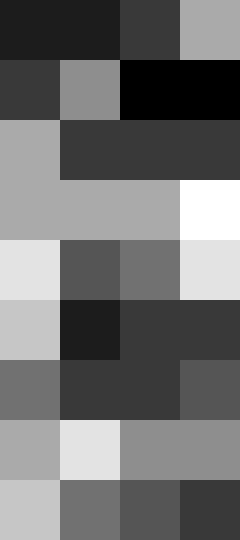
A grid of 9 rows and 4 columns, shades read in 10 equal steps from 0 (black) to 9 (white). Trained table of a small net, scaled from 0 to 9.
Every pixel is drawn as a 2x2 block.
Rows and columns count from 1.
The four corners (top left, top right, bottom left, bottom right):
1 6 7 2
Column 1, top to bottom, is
1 2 6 6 8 7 4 6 7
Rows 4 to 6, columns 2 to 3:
6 6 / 3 4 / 1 2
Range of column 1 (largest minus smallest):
7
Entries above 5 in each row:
1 0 1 4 2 1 0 2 1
